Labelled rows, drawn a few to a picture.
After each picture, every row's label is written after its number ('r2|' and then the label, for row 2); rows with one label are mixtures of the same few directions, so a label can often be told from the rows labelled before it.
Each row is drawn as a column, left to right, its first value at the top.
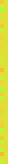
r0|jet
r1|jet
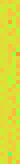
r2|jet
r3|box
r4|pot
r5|box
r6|box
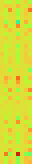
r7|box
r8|pot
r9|jet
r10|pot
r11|pot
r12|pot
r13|pot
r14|jet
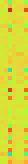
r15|pot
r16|jet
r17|jet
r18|pot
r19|box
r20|box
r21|jet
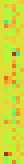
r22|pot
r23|pot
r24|pot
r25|box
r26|box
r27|jet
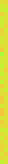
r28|box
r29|jet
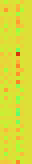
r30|box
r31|jet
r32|box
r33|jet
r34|box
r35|jet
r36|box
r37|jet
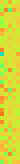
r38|box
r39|jet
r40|jet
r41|jet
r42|box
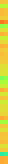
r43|pot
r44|pot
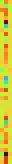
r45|jet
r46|pot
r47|jet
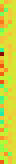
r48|box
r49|jet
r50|pot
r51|box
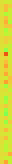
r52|box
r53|box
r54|pot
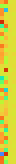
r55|pot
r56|jet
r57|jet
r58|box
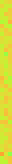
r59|pot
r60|box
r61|pot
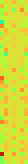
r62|pot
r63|box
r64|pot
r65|jet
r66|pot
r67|jet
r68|box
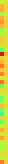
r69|box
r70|box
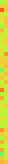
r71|jet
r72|box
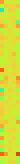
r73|jet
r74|pot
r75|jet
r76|box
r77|pot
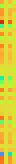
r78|pot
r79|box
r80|pot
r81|jet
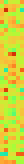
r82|pot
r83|jet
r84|box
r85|box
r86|pot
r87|jet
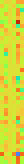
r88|pot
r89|box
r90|pot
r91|pot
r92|pot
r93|jet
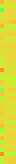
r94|jet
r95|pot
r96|pot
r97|pot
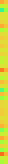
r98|jet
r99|jet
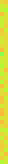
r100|box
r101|jet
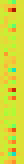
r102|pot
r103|box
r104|jet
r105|jet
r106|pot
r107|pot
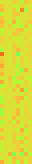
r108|box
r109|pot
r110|pot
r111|pot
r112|box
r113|jet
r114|jet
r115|pot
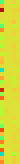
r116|jet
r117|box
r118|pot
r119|pot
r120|jet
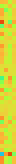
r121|pot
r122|jet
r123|pot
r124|pot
